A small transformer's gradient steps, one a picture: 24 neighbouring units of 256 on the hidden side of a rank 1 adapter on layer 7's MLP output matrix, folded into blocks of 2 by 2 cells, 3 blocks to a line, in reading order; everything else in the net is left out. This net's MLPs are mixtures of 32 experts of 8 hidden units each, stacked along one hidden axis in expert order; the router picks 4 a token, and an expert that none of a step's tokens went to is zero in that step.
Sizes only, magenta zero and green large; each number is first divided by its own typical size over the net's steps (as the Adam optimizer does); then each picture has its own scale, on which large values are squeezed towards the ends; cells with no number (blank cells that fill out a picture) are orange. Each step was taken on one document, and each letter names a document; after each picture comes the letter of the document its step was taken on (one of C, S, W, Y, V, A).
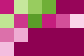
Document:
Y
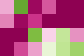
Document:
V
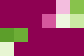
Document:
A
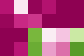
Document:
V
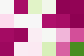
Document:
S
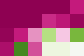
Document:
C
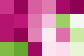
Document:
C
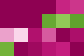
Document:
A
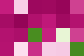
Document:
V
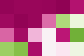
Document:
C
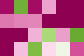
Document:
V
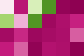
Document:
Y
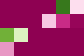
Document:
A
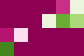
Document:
A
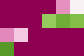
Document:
A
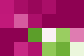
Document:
V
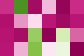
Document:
V
